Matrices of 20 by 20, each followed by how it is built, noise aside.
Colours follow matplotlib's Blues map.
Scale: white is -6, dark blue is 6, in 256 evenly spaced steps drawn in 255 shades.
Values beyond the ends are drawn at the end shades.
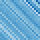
Toeplitz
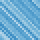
Toeplitz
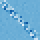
banded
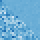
lower triangular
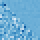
lower triangular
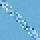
banded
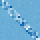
banded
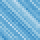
Toeplitz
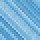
Toeplitz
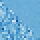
lower triangular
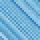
Toeplitz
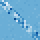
banded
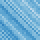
Toeplitz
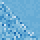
lower triangular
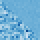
lower triangular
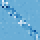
banded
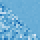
lower triangular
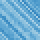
Toeplitz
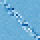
banded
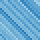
Toeplitz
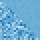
lower triangular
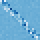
banded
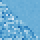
lower triangular
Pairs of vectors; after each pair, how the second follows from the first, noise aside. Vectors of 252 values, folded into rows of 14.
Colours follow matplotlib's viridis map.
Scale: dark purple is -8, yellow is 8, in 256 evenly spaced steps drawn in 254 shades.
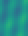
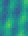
scaled up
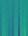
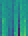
scaled up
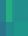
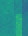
reversed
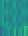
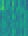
reversed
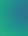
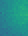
negated
